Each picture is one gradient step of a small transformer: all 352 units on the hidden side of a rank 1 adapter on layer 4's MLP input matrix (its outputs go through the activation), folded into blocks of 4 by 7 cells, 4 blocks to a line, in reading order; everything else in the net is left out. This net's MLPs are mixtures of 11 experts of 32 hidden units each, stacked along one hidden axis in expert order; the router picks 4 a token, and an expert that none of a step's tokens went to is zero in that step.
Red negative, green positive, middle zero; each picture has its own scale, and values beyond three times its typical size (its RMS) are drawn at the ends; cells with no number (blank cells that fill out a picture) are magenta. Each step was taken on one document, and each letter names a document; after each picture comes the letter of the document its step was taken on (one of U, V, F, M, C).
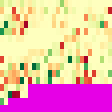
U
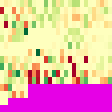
U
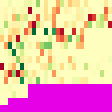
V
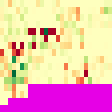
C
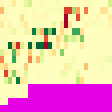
C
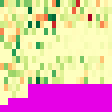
V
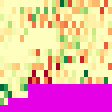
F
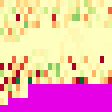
U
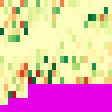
U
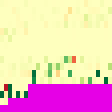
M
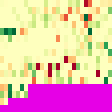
M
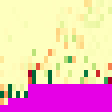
M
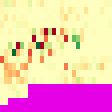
C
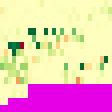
C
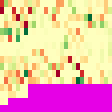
U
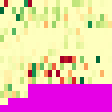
M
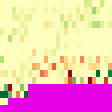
M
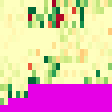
F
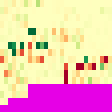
C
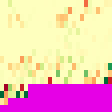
M
